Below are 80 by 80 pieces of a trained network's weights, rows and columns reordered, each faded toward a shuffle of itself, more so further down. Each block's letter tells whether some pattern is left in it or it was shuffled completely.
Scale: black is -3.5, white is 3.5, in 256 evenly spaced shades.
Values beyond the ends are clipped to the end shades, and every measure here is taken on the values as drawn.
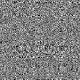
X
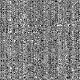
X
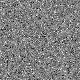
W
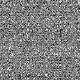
X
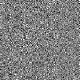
X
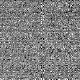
X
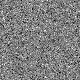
W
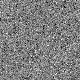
W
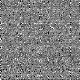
X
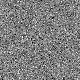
W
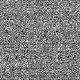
X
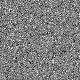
W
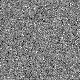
W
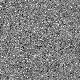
W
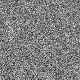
W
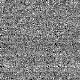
X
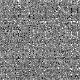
X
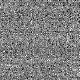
X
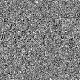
X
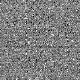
X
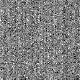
X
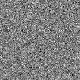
X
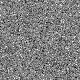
W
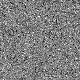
W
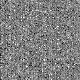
X
